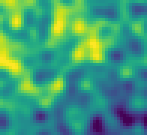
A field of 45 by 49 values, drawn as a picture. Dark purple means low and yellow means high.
No single row or column stands out from its neighbours. The ninth with the lowest average is the bottom right. The texture is blotchy. Values rise toward the top left. The halves do not mirror each other.
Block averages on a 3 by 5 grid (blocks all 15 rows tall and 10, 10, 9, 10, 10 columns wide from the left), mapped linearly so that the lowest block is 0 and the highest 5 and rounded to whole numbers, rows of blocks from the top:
44543 | 53332 | 32210
